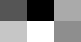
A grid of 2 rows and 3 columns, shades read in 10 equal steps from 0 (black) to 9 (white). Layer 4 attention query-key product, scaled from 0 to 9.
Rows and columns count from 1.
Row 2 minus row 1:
4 9 -1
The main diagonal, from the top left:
3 9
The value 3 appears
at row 1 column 1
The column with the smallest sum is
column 2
